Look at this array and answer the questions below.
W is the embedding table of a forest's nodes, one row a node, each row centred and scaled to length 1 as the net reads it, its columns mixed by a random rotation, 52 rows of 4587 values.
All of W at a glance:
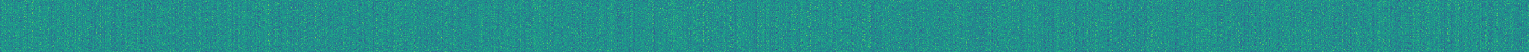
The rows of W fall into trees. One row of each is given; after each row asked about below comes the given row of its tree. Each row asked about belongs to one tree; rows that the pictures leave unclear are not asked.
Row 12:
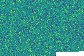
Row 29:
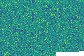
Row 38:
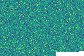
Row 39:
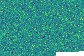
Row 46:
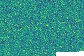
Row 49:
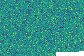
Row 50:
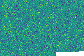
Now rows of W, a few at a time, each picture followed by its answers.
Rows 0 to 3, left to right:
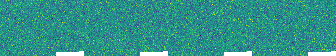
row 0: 46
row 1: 38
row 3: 49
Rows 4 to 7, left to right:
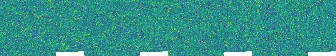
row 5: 39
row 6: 46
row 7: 50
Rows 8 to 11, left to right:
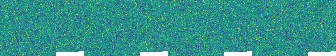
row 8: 50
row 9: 39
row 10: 29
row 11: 46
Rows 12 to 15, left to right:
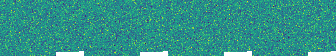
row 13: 39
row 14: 38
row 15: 39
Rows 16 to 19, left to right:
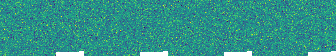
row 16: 46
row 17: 49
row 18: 46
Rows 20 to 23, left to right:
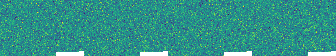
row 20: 46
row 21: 38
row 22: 39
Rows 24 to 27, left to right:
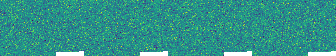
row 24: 12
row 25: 39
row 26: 46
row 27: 46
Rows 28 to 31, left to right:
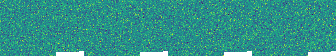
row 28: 49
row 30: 39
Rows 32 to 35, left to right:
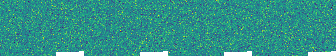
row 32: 49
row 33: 49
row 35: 12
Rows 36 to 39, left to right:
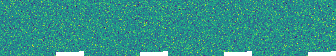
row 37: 46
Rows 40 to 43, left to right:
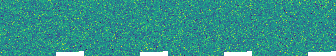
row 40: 39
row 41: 39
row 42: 12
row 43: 12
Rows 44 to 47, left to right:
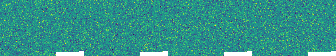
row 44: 29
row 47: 38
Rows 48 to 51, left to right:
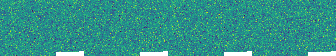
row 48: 12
